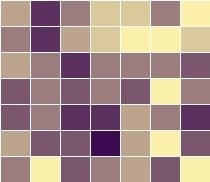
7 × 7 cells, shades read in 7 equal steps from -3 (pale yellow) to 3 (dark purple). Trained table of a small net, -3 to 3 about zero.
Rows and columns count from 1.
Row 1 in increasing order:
-3 -2 -2 -1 0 0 2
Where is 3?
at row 6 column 4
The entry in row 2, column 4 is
-2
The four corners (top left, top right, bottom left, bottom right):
-1 -3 0 -3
